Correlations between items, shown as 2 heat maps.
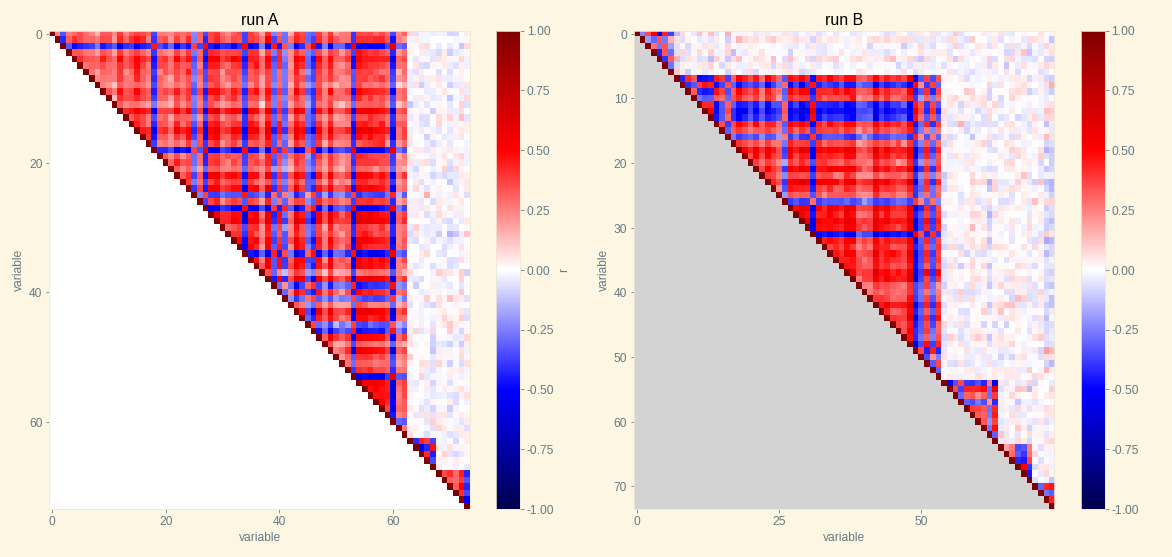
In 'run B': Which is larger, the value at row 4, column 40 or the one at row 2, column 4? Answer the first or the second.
the first
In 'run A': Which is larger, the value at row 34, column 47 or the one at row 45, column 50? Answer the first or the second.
the second
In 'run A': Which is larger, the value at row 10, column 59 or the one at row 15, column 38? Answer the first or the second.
the second
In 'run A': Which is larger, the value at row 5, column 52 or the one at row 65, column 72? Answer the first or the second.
the first
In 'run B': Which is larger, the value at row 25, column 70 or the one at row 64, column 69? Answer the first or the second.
the second
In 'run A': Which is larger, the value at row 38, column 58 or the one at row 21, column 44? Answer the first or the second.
the first
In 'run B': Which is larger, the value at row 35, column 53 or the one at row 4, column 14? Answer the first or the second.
the first
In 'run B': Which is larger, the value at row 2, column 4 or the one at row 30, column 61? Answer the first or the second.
the second
